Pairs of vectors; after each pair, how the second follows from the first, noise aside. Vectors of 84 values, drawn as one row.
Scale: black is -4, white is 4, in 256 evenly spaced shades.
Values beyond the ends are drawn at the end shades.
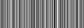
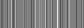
partly zeroed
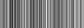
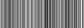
wrapped around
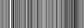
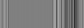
partly zeroed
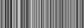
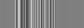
partly zeroed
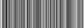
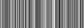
wrapped around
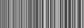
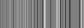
partly zeroed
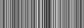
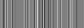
partly zeroed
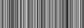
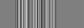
partly zeroed
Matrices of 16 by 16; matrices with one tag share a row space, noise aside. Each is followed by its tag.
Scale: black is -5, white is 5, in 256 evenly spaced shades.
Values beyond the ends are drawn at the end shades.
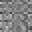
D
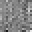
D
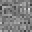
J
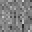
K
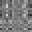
D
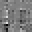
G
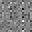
K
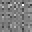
K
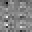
G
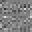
J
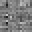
G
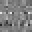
D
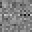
J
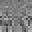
D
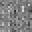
K
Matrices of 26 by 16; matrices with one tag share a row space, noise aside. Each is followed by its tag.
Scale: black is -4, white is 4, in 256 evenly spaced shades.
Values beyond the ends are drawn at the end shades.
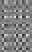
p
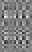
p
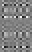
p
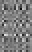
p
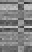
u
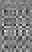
p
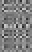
p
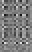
p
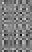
p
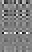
p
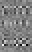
p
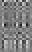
p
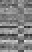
u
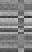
u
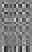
p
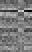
u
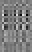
p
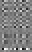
p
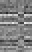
u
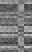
u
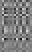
p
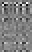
p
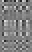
p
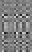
p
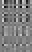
p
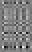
p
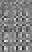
p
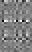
p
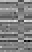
u
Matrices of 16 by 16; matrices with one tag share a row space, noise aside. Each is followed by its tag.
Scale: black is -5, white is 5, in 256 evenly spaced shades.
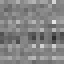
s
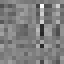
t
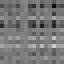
s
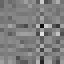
t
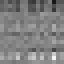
s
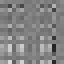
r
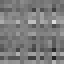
s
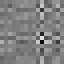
t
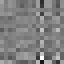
t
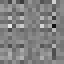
r
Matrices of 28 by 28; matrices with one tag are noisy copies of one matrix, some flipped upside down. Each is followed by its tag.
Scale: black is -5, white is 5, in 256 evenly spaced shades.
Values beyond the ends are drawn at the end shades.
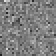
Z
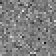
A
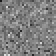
Z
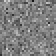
Z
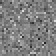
A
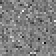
A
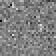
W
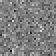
W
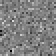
W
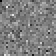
Z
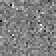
W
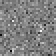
W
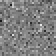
W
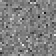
A
